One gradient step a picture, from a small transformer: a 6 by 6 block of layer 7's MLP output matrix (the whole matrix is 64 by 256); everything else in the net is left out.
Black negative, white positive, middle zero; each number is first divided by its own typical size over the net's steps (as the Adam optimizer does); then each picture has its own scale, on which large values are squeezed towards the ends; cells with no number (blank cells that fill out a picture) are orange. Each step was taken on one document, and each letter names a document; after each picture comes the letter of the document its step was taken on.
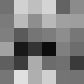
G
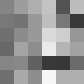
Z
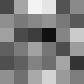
Z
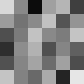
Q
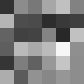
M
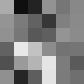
G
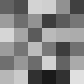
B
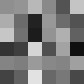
Q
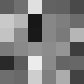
Q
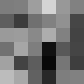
Z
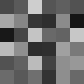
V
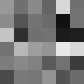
M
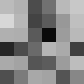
B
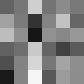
Q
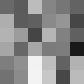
V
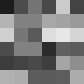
B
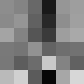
Z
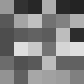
Q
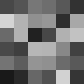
B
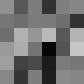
Z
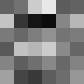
G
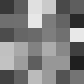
V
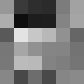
G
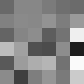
V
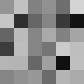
M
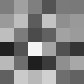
G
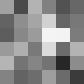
Z
